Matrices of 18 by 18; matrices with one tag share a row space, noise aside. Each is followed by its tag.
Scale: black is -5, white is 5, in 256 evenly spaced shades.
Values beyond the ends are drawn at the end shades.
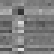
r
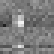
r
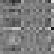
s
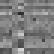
r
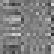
s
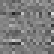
s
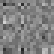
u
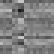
r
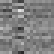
r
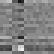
r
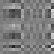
s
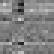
r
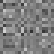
u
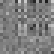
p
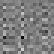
u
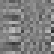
s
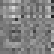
s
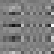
s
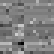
r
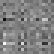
u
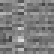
r
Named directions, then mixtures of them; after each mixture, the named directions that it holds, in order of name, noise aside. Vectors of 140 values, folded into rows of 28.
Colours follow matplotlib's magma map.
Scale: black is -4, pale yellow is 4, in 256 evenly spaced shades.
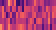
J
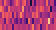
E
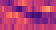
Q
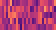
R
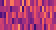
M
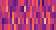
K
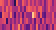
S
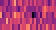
Q, S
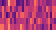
J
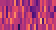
M, R, S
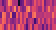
J, K, S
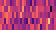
E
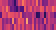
K, Q, S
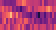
Q, S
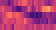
Q
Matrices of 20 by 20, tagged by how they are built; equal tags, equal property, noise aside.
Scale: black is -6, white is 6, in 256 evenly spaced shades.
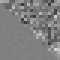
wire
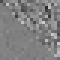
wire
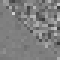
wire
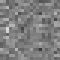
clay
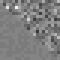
wire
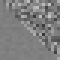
wire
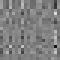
clay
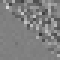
wire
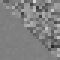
wire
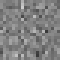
clay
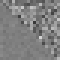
wire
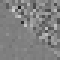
wire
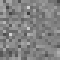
clay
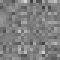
clay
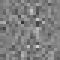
clay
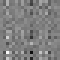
clay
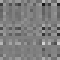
clay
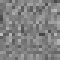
clay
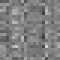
clay
